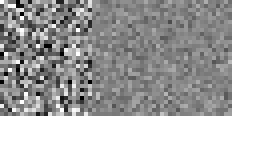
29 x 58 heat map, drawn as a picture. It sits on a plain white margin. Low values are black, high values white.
Neither half mirrors the other. Fine speckle covers the field. A few values lie far out on both sides of the bulk. No regular stripes run through it. The right part is calmer, past a seam about 40% of the way across. There is no overall slope.
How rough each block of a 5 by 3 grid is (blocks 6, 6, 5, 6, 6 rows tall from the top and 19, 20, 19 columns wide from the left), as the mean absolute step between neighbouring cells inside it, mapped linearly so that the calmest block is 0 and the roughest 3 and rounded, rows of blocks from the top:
310 / 310 / 310 / 310 / 310
